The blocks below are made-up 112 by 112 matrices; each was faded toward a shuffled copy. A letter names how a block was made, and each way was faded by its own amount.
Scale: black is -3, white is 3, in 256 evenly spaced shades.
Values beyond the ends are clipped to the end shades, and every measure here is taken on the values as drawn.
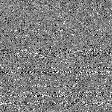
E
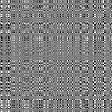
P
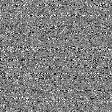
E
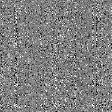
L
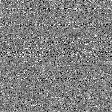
E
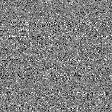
E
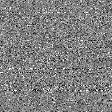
E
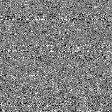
E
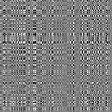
P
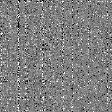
L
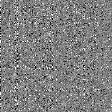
L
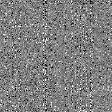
L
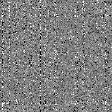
L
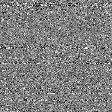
E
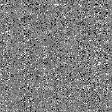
L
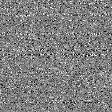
E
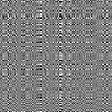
P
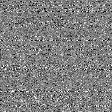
E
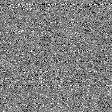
E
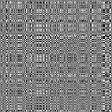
P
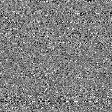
E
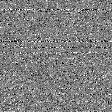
E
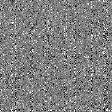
L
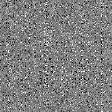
L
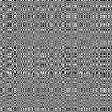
P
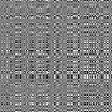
P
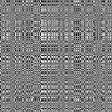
P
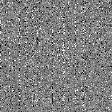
L
